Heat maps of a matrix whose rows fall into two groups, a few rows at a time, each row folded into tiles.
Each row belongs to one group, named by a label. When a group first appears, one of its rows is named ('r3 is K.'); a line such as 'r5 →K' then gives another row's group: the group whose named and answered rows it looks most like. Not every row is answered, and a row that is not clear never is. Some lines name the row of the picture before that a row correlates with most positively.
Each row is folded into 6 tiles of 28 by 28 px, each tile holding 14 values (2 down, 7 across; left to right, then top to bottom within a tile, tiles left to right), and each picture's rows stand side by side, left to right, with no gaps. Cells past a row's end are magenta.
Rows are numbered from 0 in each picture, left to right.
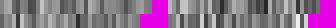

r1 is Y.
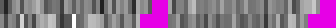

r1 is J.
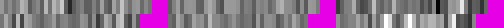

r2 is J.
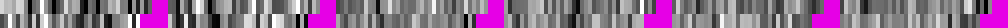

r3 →J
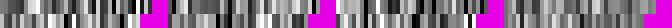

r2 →Y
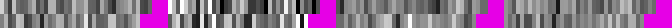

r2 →J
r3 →Y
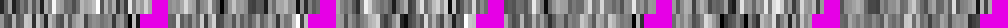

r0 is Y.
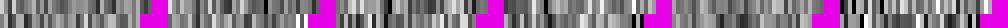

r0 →Y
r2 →Y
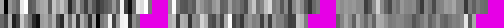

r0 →J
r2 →Y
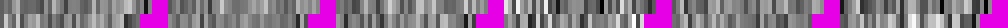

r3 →Y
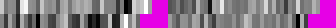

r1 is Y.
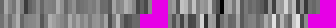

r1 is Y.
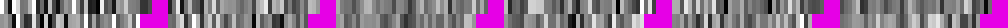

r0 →Y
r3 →J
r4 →Y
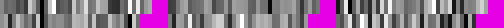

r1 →J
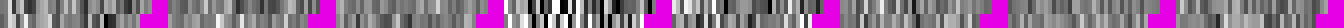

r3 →Y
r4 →Y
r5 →Y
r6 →J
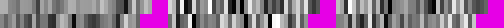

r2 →Y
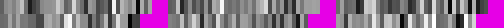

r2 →J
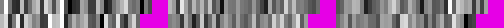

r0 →J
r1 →Y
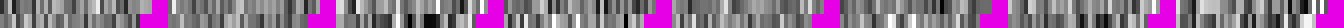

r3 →J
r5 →J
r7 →J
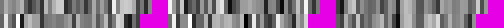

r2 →J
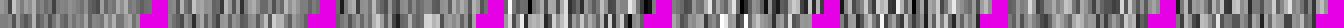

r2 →J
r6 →J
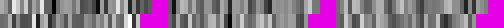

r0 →Y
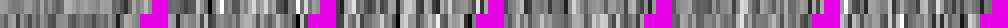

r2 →J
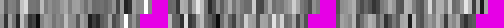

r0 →J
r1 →Y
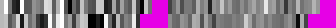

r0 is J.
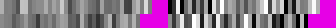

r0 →J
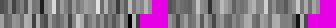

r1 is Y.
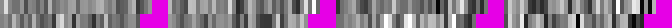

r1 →J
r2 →J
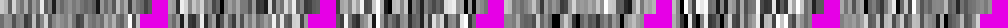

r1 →Y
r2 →Y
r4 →Y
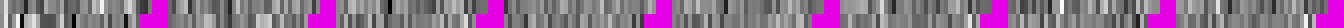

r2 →Y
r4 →Y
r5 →Y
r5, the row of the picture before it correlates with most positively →2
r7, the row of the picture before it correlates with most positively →0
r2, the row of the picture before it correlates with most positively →1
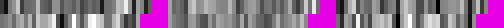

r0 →J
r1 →J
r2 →J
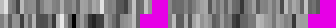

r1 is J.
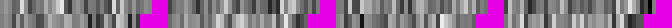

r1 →J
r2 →Y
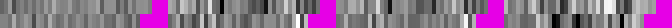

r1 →Y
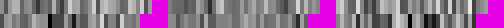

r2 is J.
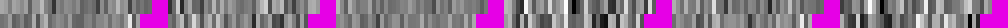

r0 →Y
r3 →J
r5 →Y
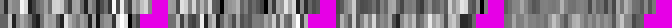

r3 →J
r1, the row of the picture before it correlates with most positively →0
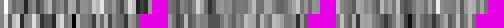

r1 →Y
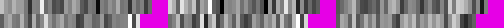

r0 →Y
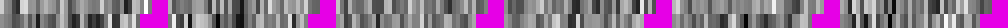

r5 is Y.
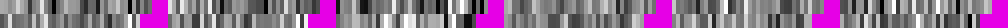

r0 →Y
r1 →Y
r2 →J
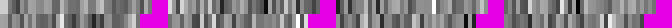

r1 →Y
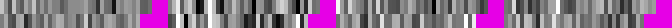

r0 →Y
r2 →Y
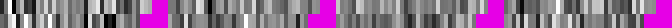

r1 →Y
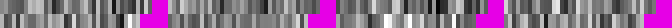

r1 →Y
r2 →J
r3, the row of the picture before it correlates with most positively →1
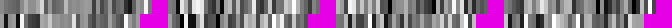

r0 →J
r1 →Y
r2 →Y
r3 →J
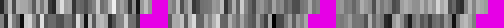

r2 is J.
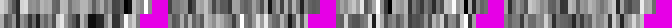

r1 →J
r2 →Y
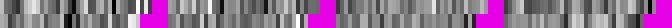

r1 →Y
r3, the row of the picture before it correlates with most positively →1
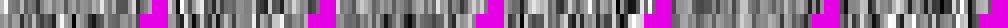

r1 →Y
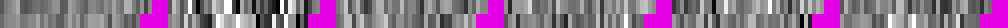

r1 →J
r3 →J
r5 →J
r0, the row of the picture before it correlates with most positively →4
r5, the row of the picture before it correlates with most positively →5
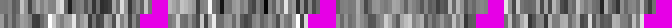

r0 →J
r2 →J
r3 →Y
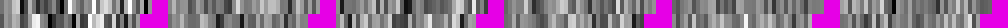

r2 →J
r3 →J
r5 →Y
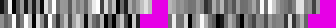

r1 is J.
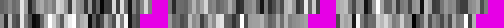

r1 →J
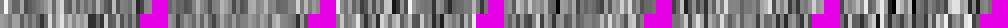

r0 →J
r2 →Y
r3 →Y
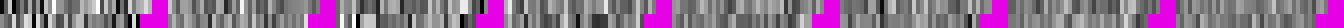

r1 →Y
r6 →J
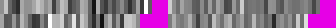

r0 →J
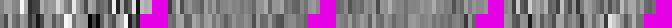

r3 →Y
